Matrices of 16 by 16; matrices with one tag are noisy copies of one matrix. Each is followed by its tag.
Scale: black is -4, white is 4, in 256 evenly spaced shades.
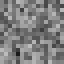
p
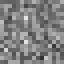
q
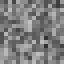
p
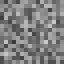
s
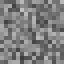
q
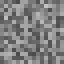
s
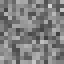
p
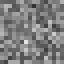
q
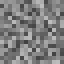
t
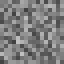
s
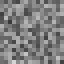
s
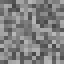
q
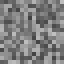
q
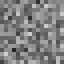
s
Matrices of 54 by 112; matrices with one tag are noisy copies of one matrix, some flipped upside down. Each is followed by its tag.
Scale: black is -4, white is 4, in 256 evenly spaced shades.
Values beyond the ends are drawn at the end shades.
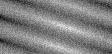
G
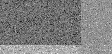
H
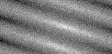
G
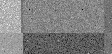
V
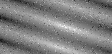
G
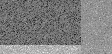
H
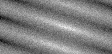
G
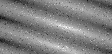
G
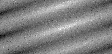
G
